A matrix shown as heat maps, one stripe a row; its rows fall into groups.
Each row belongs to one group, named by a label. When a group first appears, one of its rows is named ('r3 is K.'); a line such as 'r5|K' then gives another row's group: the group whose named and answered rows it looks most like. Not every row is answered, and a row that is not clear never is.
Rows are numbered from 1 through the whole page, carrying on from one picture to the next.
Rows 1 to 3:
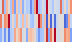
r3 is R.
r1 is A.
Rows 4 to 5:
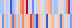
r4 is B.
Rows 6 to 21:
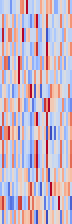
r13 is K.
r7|A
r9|A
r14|A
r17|A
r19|R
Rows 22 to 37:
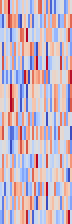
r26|A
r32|B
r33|A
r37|B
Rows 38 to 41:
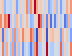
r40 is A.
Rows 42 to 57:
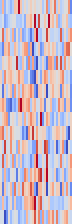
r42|R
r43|K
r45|B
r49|B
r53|A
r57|K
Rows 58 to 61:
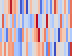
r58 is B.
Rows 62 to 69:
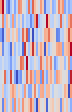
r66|B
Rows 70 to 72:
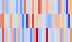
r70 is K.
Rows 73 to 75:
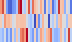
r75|B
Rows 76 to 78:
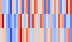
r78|B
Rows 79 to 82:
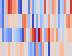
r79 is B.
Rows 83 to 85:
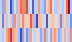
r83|B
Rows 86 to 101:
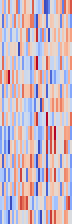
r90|A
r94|A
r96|R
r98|R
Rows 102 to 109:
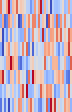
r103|K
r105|B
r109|R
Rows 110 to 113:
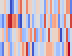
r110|B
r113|B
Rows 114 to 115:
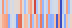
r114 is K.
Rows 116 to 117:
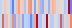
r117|A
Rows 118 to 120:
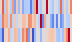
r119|K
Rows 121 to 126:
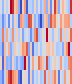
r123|A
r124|B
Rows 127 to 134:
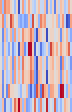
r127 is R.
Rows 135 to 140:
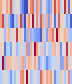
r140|B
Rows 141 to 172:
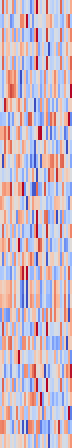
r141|A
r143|A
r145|A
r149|R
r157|A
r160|B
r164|A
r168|A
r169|K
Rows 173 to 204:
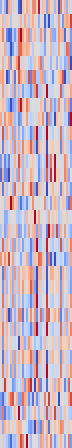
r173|K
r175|B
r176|B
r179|A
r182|A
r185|R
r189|K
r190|A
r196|A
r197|R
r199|A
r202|R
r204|B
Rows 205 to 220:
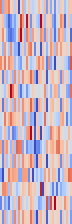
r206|B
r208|R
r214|R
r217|B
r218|K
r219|R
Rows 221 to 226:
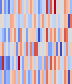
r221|R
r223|R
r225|R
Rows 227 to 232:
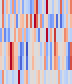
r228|K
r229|R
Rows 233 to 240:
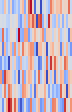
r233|R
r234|K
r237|R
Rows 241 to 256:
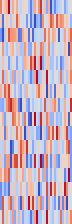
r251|B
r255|K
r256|A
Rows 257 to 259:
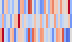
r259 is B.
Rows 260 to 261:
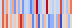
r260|A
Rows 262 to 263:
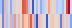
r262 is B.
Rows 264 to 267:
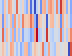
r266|A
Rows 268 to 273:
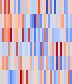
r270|K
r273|B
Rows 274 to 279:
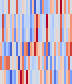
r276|A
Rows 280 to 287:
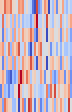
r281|A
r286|R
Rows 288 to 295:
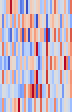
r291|A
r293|A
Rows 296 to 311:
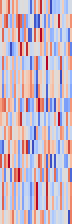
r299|B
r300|A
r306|B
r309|A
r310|A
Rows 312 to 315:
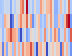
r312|B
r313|B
